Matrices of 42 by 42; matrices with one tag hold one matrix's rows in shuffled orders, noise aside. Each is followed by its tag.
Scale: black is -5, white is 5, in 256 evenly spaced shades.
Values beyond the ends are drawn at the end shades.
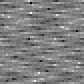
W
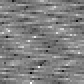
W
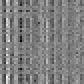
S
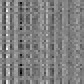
S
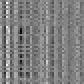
S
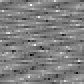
W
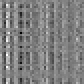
S
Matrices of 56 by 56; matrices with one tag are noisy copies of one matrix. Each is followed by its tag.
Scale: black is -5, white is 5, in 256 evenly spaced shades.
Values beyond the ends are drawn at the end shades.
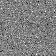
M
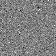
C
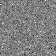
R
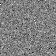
R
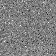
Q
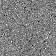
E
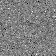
M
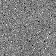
E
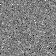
R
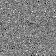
M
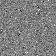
C
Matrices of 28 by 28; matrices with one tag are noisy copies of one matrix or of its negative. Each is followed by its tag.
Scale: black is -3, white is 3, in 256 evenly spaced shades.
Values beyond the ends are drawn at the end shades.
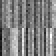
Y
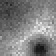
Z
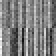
Y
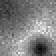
Z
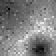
Z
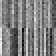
Y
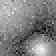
Z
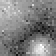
Z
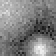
Z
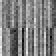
Y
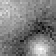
Z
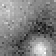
Z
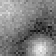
Z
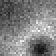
Z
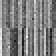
Y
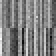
Y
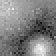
Z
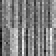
Y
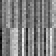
Y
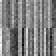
Y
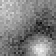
Z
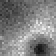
Z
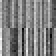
Y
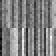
Y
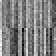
Y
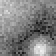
Z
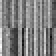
Y
